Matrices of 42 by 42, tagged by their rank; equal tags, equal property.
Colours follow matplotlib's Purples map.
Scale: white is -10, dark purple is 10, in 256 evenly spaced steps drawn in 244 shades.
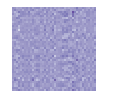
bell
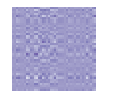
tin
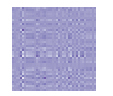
tin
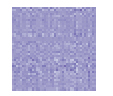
bell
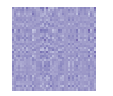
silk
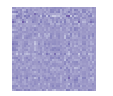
bell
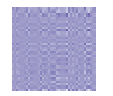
tin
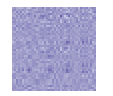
bell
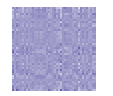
silk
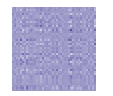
silk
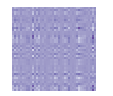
tin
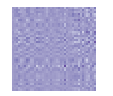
silk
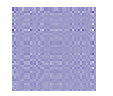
tin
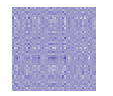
silk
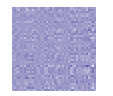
bell
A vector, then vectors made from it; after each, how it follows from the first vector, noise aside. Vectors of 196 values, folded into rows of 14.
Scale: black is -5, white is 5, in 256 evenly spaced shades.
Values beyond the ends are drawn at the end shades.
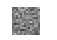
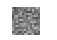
reversed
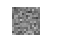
reversed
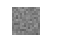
shrunk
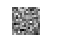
scaled up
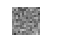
negated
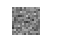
wrapped around
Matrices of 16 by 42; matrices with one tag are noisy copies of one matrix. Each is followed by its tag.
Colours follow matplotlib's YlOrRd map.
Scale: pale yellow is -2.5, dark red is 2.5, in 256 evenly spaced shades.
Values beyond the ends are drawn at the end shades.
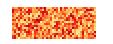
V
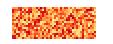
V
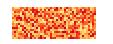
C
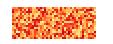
V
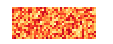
V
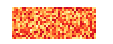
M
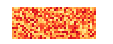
C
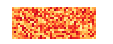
C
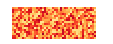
V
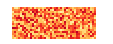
C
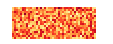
M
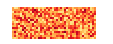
C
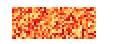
V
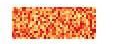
M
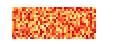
M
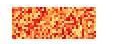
V
